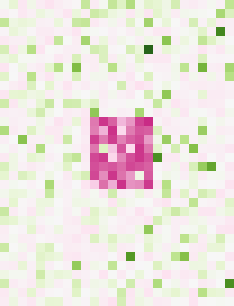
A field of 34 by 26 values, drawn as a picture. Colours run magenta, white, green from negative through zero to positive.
No overall slope runs across the table. A few values lie far out on both sides of the bulk. The ninth with the lowest average is the centre. In the centre lies a patch that is lower than the rest.
